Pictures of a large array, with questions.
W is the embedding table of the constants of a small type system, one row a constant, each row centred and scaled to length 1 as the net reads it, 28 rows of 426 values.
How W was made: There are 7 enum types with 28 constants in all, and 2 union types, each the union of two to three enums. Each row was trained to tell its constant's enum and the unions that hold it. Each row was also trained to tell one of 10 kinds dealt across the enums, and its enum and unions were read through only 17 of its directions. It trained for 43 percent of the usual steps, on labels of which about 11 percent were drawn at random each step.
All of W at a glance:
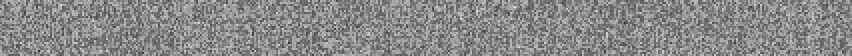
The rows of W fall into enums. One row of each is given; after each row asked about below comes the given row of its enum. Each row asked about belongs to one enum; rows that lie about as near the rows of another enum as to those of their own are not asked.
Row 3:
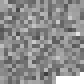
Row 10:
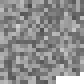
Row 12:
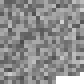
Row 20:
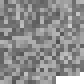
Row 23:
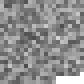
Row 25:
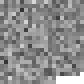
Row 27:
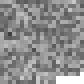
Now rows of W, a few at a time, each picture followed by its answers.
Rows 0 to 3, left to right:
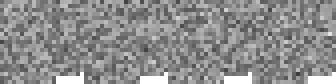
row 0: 10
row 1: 10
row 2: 23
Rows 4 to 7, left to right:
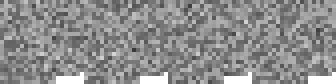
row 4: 3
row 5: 12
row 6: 23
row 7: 12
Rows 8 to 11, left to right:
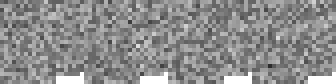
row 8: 12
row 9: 3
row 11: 10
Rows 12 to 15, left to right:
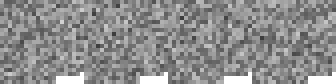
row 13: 3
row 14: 23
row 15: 10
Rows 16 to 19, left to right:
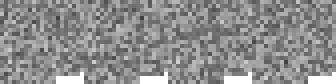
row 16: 25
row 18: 27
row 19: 20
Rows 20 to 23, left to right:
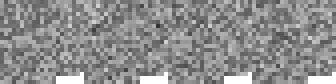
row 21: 23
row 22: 20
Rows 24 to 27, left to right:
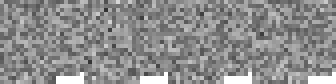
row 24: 12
